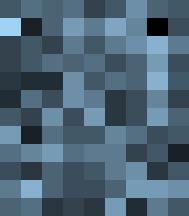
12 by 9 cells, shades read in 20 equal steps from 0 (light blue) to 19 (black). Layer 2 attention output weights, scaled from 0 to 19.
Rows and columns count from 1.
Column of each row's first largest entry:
5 8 1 1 2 1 6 2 9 2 4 7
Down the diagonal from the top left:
11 16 13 10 11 14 12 12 16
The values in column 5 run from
5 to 14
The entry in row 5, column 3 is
15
